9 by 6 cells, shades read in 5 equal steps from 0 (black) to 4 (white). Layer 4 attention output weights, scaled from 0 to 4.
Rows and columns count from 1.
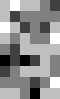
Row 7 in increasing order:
1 2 2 3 3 3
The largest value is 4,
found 4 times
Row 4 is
3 2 3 2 2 4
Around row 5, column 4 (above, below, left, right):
2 1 3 3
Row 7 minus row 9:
-2 -1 1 3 0 -1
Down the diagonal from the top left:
3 1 1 2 3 2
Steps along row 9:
same down down up same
